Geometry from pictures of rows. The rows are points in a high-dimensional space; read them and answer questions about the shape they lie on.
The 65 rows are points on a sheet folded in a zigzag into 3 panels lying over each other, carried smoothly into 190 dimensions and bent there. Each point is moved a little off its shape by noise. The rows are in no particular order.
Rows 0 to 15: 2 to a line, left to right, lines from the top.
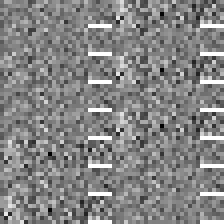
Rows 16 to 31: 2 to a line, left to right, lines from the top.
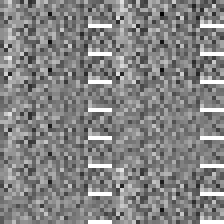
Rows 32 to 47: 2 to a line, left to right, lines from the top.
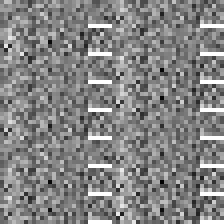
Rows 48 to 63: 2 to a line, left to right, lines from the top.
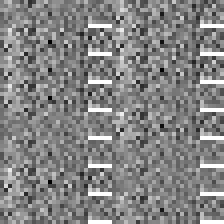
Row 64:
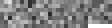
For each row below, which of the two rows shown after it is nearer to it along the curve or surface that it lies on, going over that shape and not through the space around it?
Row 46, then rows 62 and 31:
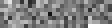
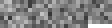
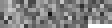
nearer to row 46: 62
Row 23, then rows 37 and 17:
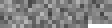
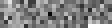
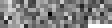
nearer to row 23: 17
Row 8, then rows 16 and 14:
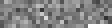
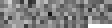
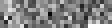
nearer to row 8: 16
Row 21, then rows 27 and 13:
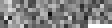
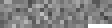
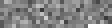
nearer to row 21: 27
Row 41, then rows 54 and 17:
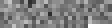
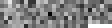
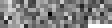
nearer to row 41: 54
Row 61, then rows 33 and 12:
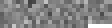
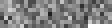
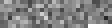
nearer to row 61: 33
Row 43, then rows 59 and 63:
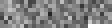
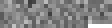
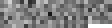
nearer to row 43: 59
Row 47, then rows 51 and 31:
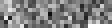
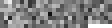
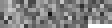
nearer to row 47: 31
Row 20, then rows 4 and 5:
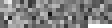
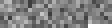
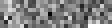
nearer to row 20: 4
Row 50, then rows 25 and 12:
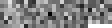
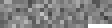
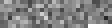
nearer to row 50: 25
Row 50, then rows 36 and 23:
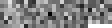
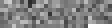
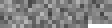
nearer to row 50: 23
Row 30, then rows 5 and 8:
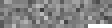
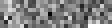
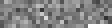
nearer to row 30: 8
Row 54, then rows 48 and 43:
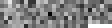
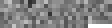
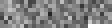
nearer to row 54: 48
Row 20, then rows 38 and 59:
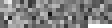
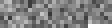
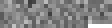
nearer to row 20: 38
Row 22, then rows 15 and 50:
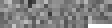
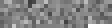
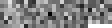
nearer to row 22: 15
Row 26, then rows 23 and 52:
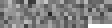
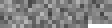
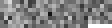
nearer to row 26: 23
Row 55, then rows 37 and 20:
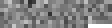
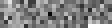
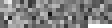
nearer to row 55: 37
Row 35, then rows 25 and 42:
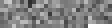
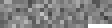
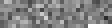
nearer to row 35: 42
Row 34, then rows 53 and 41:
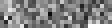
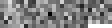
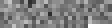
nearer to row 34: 53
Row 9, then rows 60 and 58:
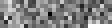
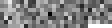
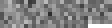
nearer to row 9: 60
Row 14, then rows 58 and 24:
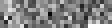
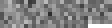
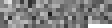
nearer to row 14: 58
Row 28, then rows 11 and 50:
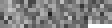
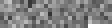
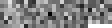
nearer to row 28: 50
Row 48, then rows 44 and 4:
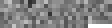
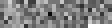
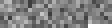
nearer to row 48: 4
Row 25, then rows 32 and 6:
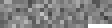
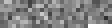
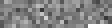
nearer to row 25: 6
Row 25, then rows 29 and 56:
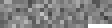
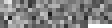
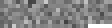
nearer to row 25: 29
